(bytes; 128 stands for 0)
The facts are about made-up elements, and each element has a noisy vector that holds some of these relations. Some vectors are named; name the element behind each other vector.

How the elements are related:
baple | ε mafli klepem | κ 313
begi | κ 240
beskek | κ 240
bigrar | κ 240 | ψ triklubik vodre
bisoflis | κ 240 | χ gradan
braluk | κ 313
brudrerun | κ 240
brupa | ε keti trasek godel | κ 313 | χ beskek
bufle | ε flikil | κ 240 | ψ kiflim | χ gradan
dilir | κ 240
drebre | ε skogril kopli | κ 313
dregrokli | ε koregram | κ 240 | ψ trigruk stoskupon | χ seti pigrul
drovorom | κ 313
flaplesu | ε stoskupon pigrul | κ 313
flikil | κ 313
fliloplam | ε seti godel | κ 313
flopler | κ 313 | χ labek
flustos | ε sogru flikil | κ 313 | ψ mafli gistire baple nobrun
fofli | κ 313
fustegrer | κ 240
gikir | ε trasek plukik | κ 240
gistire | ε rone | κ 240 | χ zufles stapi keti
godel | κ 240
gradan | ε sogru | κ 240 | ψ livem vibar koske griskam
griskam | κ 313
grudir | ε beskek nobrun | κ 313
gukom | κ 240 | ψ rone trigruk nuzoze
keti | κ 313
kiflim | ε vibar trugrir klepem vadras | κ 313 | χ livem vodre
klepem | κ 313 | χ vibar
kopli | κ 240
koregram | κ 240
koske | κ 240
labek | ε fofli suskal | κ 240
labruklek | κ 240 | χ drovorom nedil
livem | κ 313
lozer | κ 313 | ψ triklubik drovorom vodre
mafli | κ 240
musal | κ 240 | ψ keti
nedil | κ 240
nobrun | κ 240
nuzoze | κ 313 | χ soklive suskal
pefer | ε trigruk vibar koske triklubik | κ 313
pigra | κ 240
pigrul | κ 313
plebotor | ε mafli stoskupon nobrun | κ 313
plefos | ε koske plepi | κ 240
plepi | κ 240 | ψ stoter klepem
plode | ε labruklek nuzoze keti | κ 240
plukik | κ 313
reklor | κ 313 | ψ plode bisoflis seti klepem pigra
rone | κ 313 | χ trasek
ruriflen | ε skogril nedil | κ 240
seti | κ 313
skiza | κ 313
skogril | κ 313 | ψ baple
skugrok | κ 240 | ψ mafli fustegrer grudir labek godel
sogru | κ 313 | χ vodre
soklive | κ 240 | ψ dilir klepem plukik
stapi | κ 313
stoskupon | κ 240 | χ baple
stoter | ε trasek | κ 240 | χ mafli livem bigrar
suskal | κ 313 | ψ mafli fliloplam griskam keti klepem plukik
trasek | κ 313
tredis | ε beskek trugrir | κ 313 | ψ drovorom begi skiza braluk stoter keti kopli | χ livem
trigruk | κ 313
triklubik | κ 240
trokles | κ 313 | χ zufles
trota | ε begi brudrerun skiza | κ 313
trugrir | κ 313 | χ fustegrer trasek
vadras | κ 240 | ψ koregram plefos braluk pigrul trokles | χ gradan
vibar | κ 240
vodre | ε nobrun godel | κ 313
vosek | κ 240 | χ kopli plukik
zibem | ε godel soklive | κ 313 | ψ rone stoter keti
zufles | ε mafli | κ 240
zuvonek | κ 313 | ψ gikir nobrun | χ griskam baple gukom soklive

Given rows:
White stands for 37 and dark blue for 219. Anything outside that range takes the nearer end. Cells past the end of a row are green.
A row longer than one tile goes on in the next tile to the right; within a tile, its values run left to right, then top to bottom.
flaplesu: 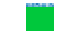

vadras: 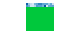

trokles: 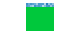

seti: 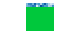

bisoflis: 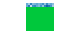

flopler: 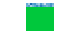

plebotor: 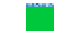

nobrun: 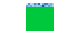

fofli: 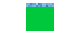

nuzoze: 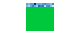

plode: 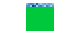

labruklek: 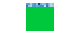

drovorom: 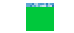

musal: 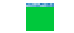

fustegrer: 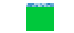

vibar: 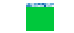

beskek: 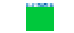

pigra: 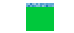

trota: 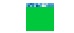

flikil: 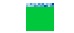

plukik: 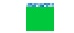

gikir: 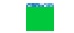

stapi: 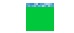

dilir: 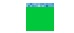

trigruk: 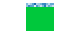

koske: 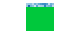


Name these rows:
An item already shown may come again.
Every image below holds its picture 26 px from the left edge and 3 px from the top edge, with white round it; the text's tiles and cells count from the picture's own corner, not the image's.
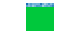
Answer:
lozer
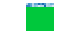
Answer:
vibar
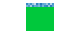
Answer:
reklor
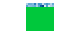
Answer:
trasek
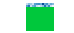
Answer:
klepem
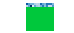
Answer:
kopli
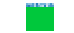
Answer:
pefer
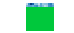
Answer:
labek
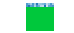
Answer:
pefer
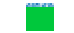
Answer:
grudir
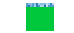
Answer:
pefer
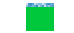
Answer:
fustegrer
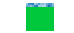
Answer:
gistire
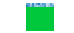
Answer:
zufles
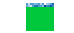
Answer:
bufle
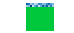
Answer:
skogril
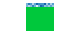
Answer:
soklive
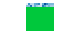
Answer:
mafli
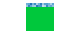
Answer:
brudrerun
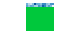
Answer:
stoskupon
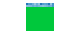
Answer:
musal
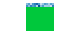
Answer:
vodre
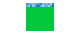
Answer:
bigrar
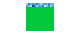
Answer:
fliloplam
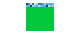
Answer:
nedil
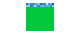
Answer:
gukom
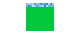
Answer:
triklubik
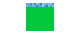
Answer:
fofli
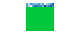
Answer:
bufle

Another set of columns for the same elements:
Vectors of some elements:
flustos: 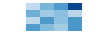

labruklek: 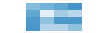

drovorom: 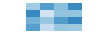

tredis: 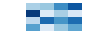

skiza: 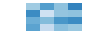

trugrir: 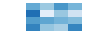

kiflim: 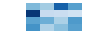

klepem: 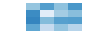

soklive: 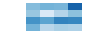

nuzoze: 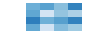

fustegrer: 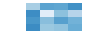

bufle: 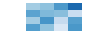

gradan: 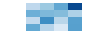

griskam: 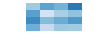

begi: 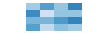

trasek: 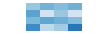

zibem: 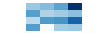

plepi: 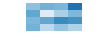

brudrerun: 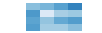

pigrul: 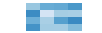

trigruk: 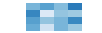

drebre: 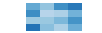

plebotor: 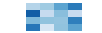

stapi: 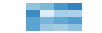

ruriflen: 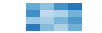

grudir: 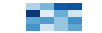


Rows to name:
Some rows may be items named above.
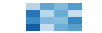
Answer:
baple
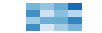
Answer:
dregrokli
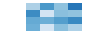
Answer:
keti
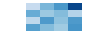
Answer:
flustos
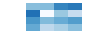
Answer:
beskek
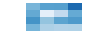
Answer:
seti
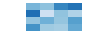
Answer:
pefer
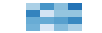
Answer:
keti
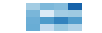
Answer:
suskal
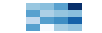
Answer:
zibem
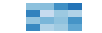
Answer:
trota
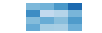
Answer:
plode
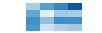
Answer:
godel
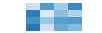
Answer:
mafli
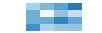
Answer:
skugrok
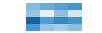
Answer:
zuvonek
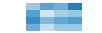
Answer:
griskam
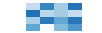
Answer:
stoter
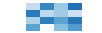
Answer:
stoter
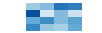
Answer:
gistire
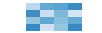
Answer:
gikir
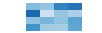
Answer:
pefer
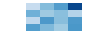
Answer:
flustos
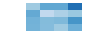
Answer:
flikil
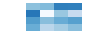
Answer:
beskek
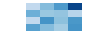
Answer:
flustos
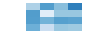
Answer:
plukik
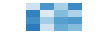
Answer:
mafli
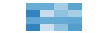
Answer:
rone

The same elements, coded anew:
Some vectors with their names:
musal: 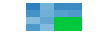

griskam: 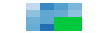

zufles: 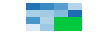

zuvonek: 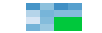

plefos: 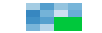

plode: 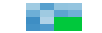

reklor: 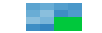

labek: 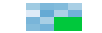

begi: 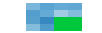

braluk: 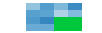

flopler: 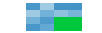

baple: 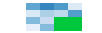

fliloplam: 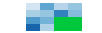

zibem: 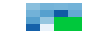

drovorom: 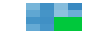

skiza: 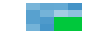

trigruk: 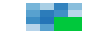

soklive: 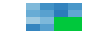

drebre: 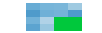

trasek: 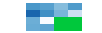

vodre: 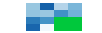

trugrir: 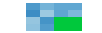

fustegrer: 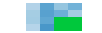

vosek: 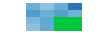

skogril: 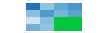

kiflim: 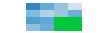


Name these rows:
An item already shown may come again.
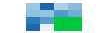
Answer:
vodre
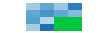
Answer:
plukik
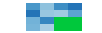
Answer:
vadras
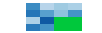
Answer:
sogru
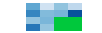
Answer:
bufle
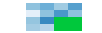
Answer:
nobrun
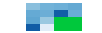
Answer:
zibem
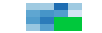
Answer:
nuzoze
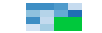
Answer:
zufles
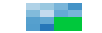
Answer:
bisoflis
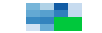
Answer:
stoskupon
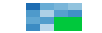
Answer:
tredis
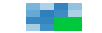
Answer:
trigruk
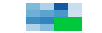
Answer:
stoskupon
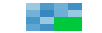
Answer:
keti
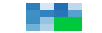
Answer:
dregrokli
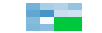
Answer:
gikir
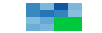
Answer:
gukom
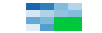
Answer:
mafli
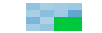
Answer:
gistire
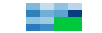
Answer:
gradan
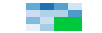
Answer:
baple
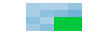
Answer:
gistire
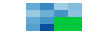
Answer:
livem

